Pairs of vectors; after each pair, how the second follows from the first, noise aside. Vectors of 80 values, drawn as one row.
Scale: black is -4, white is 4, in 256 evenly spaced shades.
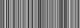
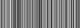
reversed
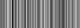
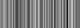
reversed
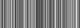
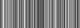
reversed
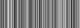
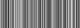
reversed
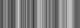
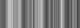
reversed
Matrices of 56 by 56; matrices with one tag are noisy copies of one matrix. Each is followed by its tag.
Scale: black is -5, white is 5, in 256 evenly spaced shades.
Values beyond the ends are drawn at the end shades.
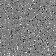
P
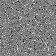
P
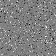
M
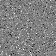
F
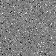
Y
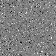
Y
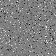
M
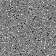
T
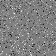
F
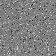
P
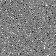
T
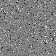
M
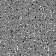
P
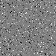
Y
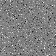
T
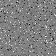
M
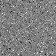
Y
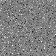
T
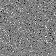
M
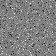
F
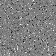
P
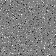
T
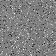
F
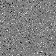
Y
